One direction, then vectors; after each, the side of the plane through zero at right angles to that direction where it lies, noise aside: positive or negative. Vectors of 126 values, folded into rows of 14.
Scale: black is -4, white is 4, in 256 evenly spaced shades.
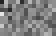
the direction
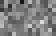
positive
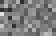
positive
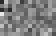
positive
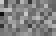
negative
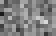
negative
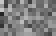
negative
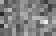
negative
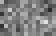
negative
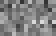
positive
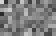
negative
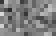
positive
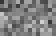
positive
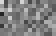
negative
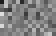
positive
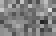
negative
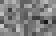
positive
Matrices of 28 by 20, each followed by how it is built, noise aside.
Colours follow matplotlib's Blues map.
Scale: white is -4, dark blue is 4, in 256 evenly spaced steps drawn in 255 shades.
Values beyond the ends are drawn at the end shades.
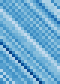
Toeplitz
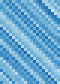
Toeplitz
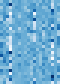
uneven columns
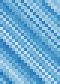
Toeplitz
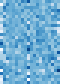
uneven columns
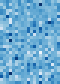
uneven columns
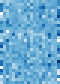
uneven columns
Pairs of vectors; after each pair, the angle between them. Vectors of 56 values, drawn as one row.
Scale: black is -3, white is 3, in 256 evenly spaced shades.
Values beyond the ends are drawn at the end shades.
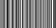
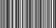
nearly parallel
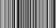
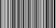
partly aligned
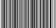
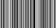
partly aligned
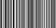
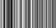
orthogonal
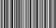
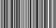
nearly parallel
